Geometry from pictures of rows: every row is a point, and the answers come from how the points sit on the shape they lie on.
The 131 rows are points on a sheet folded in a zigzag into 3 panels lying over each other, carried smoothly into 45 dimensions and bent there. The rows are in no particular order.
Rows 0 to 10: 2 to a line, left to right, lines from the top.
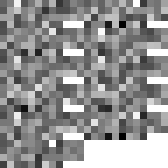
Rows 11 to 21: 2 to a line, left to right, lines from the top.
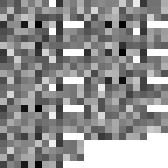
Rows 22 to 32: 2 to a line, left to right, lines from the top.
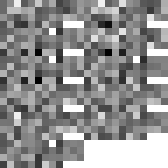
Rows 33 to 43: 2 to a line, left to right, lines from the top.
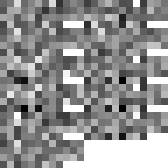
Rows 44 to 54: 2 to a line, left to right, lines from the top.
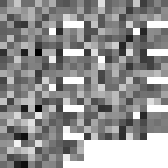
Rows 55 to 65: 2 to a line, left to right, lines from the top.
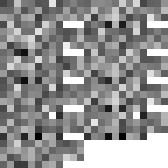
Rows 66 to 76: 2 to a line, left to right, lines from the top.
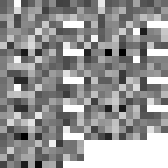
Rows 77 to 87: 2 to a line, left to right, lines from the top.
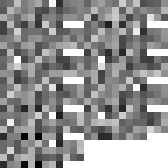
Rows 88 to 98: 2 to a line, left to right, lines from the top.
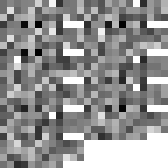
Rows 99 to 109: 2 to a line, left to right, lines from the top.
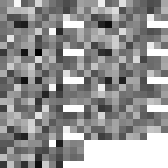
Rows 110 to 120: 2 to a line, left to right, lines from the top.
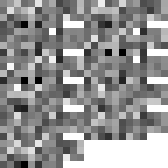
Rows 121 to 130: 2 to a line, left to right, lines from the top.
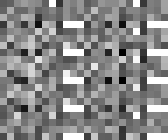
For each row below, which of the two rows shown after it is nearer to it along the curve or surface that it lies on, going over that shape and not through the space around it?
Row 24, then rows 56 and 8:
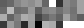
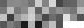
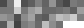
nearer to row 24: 56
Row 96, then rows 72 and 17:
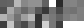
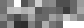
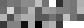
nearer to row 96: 72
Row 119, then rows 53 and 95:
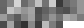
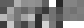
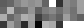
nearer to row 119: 53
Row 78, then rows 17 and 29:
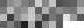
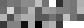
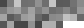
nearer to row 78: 29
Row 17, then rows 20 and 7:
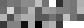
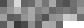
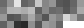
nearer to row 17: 7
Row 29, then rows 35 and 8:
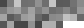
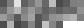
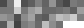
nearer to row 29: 8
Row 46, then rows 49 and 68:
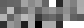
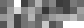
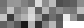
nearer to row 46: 68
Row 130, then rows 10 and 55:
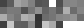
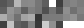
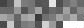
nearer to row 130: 55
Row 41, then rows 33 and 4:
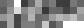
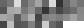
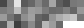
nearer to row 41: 33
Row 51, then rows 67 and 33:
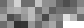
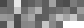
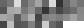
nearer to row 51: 67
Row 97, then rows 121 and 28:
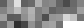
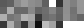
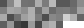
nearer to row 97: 28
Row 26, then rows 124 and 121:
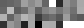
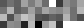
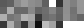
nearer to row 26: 121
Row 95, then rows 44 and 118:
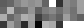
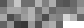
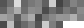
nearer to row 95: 118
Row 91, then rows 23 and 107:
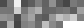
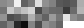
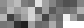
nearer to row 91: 107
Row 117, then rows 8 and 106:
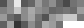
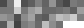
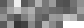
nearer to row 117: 8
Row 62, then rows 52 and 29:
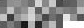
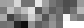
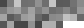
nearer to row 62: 29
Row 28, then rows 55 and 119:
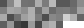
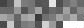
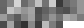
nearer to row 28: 55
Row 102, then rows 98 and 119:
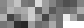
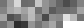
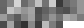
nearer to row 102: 98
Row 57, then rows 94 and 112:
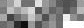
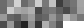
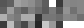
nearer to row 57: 94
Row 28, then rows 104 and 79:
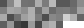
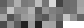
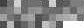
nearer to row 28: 79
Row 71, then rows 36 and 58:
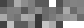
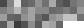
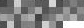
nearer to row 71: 58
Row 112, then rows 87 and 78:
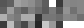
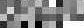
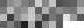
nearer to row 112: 87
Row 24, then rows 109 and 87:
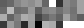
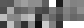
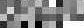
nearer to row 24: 87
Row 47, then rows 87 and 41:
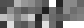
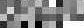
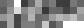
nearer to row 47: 41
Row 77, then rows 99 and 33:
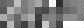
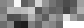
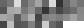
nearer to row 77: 33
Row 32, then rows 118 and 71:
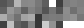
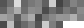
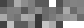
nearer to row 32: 118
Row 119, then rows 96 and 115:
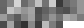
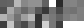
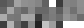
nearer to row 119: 96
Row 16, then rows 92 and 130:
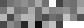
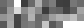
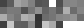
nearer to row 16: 130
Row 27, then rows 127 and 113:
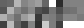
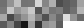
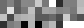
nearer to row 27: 127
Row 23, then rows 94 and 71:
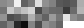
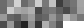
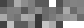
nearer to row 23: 94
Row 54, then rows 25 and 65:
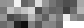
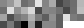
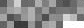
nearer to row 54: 25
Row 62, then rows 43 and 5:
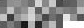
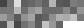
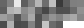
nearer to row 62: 43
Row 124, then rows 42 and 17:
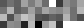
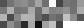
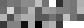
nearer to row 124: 42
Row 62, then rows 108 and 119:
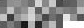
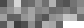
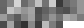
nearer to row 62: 108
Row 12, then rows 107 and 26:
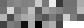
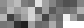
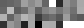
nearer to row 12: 26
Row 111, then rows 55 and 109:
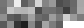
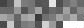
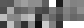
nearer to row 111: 109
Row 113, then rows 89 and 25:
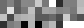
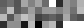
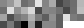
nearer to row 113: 89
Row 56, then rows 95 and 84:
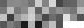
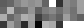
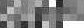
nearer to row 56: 95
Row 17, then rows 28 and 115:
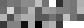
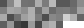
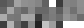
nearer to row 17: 115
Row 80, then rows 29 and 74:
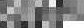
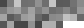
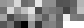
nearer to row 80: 74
